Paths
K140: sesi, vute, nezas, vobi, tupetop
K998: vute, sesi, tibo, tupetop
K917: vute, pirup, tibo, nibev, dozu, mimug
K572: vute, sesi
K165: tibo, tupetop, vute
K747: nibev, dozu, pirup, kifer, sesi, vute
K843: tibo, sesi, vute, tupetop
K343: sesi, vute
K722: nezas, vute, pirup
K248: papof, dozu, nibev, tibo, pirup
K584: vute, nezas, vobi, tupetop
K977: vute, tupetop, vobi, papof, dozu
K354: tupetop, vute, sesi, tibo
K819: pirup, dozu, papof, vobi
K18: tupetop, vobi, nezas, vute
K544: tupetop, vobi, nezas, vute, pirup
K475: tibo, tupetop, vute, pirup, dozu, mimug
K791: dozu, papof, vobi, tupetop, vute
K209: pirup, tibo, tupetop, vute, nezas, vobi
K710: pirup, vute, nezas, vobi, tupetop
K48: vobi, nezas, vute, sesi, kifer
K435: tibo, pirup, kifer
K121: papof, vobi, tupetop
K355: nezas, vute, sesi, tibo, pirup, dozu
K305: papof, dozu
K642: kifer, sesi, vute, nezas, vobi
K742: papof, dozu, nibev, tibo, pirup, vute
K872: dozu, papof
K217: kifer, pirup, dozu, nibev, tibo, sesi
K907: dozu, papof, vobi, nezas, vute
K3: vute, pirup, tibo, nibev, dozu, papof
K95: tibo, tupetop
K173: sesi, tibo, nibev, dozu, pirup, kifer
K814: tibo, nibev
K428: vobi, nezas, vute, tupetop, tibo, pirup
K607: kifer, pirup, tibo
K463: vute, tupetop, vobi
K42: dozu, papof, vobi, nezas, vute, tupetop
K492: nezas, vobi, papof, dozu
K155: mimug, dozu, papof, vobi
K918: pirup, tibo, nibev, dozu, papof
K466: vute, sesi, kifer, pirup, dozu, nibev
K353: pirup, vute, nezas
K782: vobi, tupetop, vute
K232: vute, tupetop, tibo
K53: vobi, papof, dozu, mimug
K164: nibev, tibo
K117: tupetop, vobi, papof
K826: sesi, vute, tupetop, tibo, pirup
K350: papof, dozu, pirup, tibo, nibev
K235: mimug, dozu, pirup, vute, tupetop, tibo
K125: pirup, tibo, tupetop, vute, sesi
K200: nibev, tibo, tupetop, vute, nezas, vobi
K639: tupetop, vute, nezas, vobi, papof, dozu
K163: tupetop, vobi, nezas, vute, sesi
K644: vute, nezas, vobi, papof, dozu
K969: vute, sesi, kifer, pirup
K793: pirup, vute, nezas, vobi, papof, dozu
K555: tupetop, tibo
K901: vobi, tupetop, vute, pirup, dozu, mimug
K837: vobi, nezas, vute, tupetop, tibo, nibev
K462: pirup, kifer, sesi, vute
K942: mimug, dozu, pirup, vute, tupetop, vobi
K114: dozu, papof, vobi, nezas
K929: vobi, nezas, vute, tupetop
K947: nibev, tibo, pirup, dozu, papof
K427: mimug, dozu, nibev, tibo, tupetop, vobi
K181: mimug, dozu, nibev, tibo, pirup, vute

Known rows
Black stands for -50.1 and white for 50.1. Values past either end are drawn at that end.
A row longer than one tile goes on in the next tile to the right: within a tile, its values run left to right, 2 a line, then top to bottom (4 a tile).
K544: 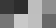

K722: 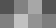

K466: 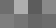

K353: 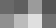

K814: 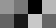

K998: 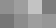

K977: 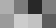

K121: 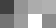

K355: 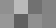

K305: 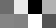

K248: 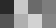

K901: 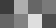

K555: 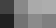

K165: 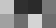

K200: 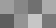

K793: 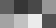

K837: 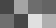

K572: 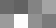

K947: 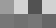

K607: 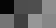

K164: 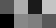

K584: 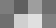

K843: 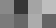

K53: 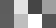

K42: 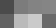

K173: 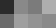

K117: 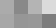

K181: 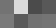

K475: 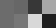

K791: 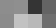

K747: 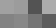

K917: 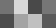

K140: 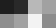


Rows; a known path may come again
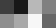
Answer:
K710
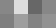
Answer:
K3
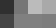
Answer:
K354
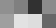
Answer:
K644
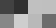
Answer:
K163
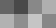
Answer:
K642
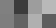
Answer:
K843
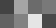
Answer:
K901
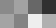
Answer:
K782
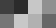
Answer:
K544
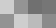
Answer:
K463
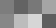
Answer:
K639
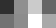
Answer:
K929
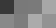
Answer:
K217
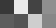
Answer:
K350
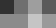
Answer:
K428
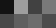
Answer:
K235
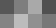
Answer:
K722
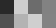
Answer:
K248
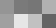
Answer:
K819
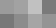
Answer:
K998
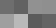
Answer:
K969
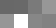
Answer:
K572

